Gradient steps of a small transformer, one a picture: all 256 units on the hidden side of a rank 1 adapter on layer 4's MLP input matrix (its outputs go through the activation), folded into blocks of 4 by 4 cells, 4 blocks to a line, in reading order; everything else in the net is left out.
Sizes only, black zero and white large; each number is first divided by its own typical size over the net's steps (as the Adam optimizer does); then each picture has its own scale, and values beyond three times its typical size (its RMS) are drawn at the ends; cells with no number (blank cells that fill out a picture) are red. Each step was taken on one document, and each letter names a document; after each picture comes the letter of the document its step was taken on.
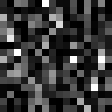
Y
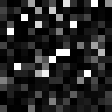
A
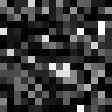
Y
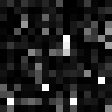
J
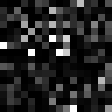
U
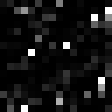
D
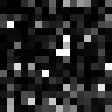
A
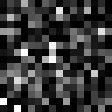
Y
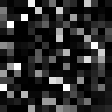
A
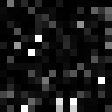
J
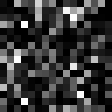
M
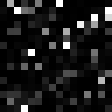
D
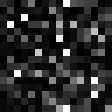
A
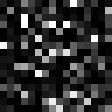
A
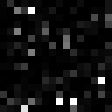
D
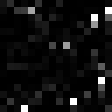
D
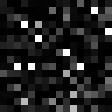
U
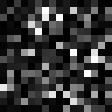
M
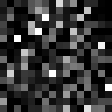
M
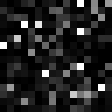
U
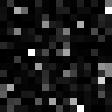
J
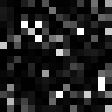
U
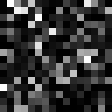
Y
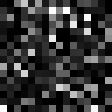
M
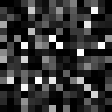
M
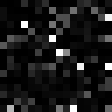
U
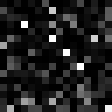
U
